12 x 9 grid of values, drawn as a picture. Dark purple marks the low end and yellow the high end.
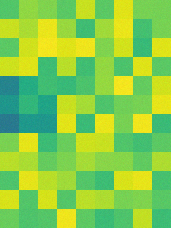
Average level on the scale: 80%. Odd patch: lower, in the middle left. Mirror symmetry: none. Ninth with the lowest average: middle left.
